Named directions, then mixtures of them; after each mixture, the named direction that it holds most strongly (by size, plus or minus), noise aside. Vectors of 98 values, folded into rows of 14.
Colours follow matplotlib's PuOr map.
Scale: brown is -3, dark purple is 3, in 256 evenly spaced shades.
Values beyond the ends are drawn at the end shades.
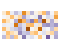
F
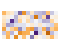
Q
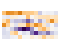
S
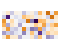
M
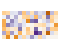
Q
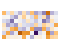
Q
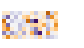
M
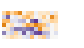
S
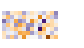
F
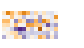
F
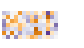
Q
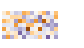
F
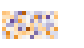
Q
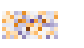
F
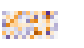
Q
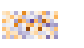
F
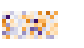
M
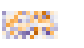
Q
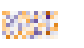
Q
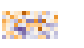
F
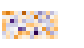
Q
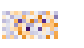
F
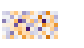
F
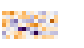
S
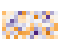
Q
